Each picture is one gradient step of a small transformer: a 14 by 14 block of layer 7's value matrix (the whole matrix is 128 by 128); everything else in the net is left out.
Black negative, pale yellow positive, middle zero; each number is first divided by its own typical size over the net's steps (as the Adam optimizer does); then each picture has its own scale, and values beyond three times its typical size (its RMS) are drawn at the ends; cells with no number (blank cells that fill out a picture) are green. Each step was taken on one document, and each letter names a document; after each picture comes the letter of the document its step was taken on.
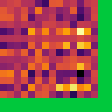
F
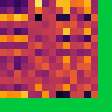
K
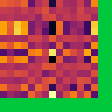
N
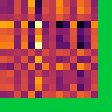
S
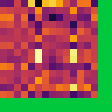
F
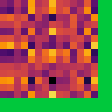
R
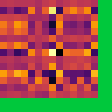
N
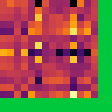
F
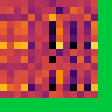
N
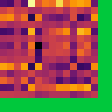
F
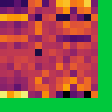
K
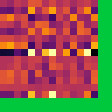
R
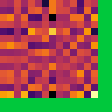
R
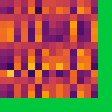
S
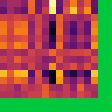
N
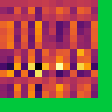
S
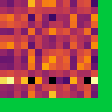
R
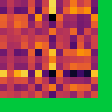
N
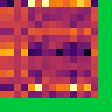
F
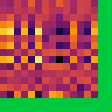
S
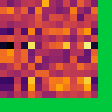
F
